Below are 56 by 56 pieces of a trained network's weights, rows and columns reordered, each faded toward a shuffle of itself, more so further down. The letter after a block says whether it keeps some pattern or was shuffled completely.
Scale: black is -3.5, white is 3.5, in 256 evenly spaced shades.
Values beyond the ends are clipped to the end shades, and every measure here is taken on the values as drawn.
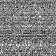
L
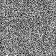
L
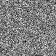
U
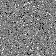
U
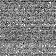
L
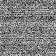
L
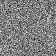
U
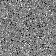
U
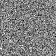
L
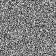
U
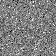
U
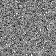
U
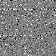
L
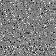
L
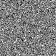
U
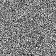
U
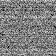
L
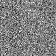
L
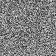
U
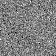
U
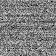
L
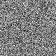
U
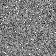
U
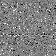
L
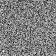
U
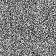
U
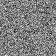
U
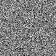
U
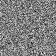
U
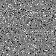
L
